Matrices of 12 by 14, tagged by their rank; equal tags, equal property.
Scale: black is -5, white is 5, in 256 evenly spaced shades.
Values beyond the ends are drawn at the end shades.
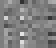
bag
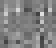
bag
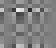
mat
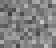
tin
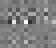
bag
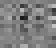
bag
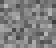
tin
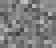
tin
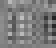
bag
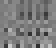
bag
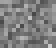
tin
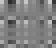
mat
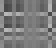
mat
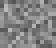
tin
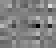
bag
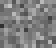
tin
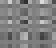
mat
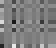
mat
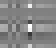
mat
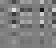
mat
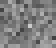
tin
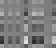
mat
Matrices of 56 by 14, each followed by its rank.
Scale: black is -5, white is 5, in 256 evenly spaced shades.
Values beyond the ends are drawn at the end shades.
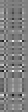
one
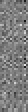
three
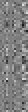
three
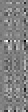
two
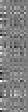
two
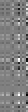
one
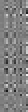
two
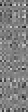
three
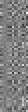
three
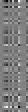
one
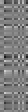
one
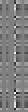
one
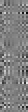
two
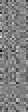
three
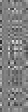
two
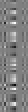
one
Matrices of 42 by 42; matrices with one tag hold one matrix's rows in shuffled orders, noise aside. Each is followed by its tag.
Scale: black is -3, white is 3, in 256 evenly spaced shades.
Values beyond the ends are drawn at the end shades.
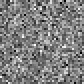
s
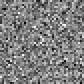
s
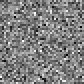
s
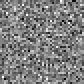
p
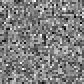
s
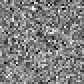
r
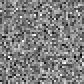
s
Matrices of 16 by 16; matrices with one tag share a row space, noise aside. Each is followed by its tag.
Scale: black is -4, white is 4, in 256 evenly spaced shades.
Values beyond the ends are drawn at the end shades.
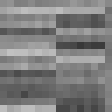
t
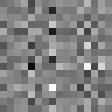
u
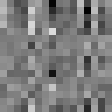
u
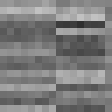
t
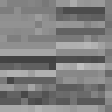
t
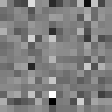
u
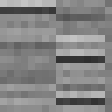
t
